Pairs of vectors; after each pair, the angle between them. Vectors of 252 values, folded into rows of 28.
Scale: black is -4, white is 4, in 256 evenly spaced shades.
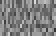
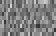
nearly parallel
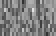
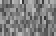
partly aligned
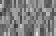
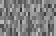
partly aligned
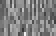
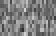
partly aligned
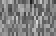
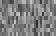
nearly opposite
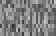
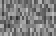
orthogonal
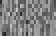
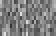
nearly opposite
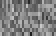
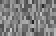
orthogonal
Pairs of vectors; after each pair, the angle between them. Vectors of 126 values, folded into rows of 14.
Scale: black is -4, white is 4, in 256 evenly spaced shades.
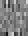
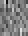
partly opposed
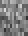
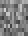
nearly parallel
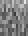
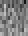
nearly opposite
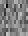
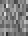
nearly opposite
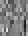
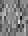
partly opposed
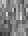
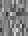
orthogonal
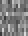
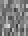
partly aligned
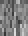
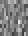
partly opposed
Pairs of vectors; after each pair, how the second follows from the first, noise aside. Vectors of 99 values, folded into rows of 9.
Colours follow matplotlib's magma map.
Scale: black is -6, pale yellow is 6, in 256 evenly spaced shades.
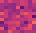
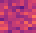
sign-scrambled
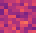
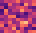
scaled up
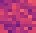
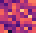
scaled up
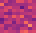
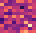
scaled up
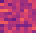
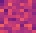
sign-scrambled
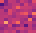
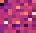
scaled up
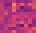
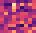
scaled up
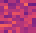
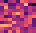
scaled up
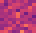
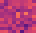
sign-scrambled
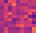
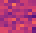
sign-scrambled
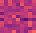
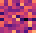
scaled up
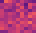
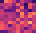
scaled up
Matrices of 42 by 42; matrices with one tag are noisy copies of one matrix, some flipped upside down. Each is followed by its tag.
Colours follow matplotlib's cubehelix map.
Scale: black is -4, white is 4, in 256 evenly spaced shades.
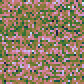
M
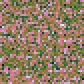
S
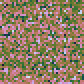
S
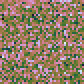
S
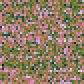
S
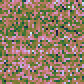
M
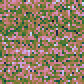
M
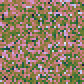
S
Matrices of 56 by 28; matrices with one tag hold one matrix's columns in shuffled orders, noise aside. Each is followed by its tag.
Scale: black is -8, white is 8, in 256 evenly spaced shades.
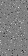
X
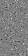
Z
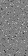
X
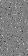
Z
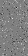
Z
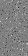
Z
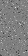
X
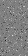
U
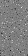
X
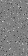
Z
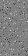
Z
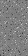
X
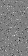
U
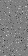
U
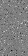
X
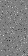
U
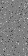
Z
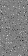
U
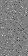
U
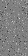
Z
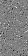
X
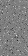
U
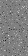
U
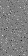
U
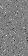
U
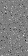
U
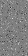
Z
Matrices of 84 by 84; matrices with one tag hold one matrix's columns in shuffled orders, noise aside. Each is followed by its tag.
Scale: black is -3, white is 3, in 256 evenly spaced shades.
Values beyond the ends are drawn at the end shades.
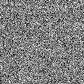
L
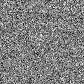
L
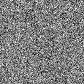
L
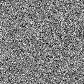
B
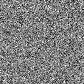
L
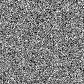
L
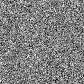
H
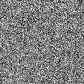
L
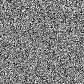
L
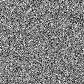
L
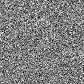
B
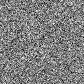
B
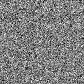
L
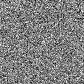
L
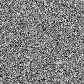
H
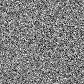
B
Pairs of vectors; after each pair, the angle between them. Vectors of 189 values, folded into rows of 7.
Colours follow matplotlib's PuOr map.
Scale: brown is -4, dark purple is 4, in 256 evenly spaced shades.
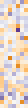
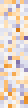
nearly opposite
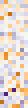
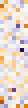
partly aligned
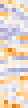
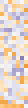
partly aligned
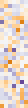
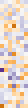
partly aligned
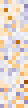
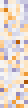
nearly parallel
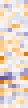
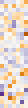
partly opposed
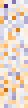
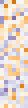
nearly opposite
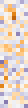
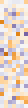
partly opposed
